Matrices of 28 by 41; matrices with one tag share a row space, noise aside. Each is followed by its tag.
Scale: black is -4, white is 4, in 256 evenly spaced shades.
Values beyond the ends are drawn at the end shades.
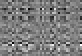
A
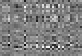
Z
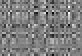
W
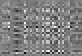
Z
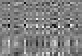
Z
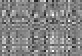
W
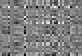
Z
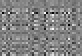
W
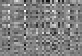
Z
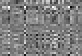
Z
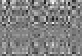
W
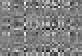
Z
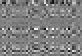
W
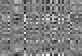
Z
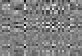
Z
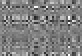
W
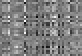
Z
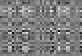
A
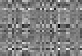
A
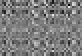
W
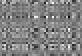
W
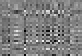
Z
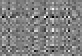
W
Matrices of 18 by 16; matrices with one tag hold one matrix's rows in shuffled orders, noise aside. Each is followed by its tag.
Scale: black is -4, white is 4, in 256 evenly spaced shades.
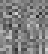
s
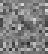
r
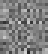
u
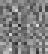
s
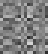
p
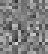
s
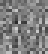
s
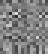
s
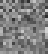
r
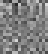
s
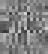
u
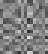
p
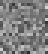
r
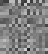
u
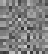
u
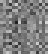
s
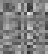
p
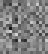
s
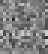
r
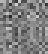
s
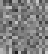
s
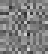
u
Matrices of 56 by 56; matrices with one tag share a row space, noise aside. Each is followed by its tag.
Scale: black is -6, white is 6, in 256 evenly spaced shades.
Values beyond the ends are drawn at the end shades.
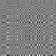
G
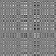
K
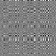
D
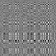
D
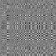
G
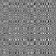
D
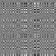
K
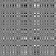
K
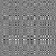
D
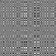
K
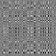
D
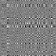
G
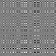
K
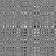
K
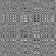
K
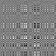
K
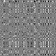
D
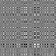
K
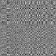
G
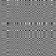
G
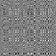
D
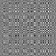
D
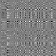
G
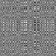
K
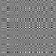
G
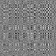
D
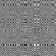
K
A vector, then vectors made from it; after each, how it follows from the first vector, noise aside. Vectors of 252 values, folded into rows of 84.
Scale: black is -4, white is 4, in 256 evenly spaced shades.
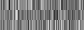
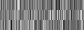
wrapped around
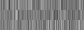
shrunk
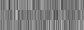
shrunk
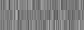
shrunk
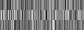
wrapped around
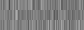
shrunk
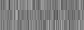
shrunk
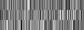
wrapped around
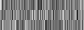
wrapped around
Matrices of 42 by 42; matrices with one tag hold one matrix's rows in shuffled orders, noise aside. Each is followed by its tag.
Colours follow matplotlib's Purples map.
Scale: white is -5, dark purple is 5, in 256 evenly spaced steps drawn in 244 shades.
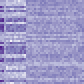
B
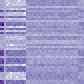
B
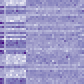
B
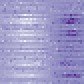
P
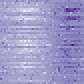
P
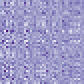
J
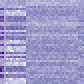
B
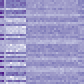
B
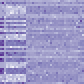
B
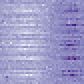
P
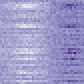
P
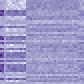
B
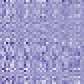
J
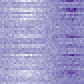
P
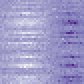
P
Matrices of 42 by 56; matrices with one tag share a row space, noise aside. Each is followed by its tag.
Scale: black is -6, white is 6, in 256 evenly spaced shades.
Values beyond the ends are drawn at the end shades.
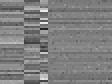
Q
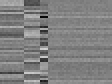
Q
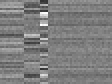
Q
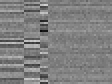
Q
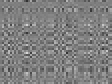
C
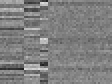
Q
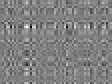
C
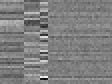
Q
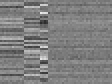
Q
